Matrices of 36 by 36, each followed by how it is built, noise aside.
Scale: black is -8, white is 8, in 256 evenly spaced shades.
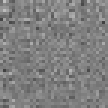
low rank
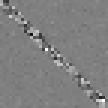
banded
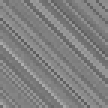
Toeplitz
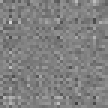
low rank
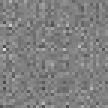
low rank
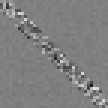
banded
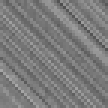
Toeplitz
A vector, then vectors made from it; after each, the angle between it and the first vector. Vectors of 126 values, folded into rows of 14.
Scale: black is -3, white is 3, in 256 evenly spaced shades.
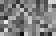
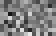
orthogonal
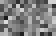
nearly parallel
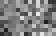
partly opposed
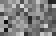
nearly opposite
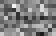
orthogonal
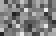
partly opposed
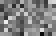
nearly parallel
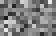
partly aligned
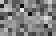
partly aligned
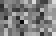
partly aligned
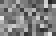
partly opposed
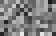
nearly opposite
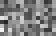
partly opposed
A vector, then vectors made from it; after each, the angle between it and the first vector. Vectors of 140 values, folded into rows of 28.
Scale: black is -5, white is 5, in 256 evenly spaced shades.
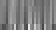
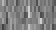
partly aligned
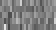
orthogonal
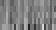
nearly opposite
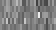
orthogonal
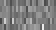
orthogonal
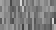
partly opposed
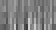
nearly parallel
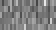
orthogonal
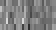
partly opposed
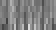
nearly parallel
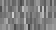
partly opposed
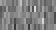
partly opposed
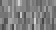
partly aligned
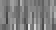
nearly parallel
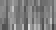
nearly parallel
